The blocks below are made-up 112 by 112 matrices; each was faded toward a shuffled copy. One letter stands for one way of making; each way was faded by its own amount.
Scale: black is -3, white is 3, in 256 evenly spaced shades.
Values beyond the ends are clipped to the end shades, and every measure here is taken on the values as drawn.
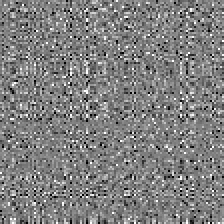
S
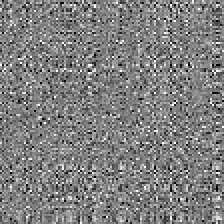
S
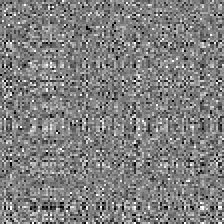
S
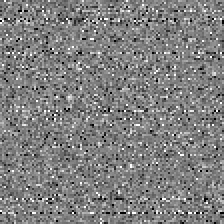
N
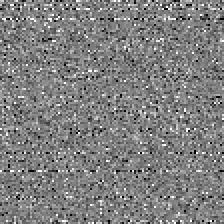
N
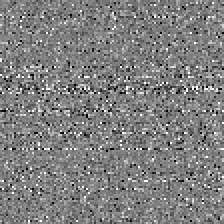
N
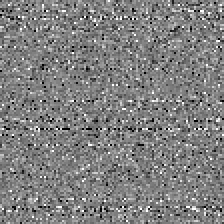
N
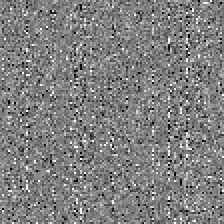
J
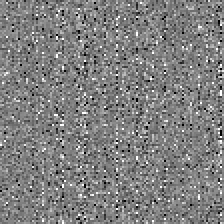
J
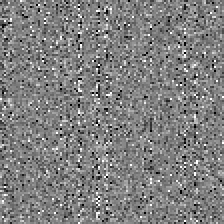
J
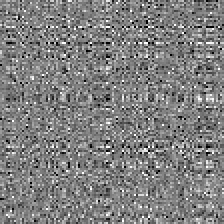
S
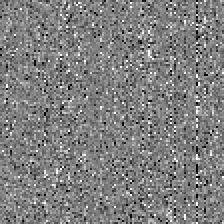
J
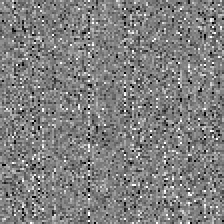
J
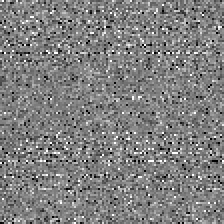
N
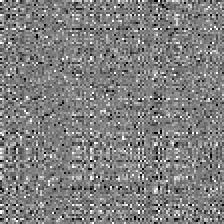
S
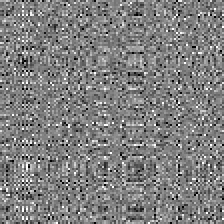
S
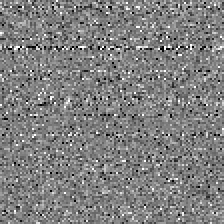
N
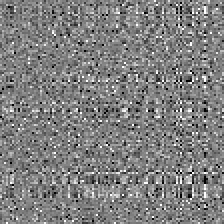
S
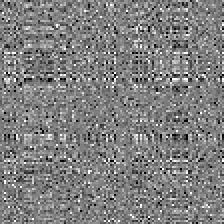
S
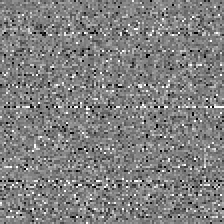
N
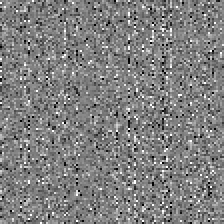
J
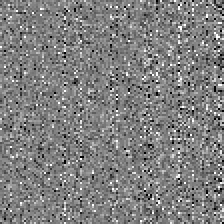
J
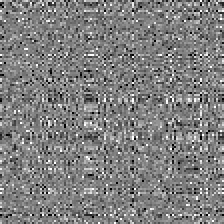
S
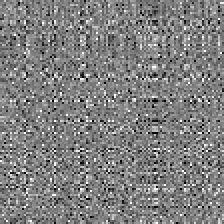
S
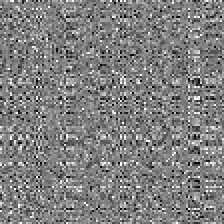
S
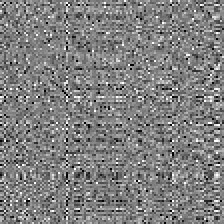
S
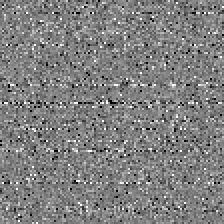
N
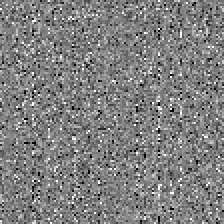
J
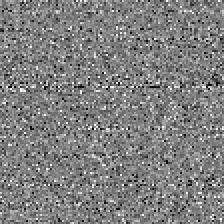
N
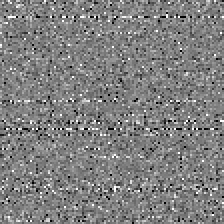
N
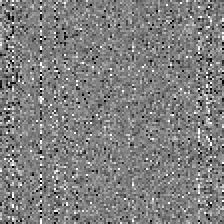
J
